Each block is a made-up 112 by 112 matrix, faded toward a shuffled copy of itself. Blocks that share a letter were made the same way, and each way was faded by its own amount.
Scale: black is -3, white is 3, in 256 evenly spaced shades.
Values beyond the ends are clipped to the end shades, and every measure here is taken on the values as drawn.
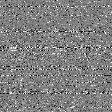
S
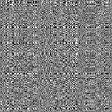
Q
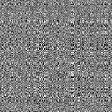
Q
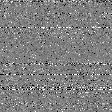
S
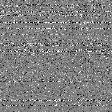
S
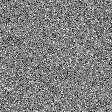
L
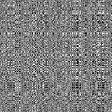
Q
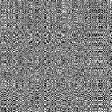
Q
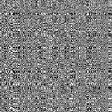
Q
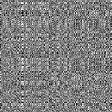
Q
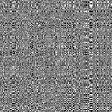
Q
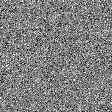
L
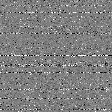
S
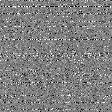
S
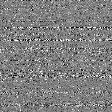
S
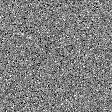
L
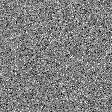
L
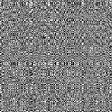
Q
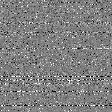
S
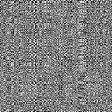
Q
